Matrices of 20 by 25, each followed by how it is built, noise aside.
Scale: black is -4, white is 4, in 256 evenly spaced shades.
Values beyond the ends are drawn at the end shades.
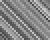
Toeplitz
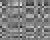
low rank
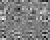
low rank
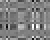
low rank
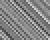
Toeplitz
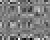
low rank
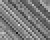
Toeplitz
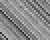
Toeplitz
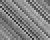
Toeplitz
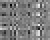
low rank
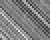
Toeplitz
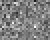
low rank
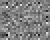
low rank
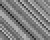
Toeplitz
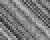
Toeplitz
